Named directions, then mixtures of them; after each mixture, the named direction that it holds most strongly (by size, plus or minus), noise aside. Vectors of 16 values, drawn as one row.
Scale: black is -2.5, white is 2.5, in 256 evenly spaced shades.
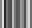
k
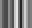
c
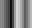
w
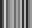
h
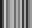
h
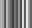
h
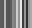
h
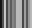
h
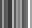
k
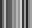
h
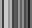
k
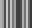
h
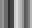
w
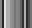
k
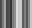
w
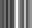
c
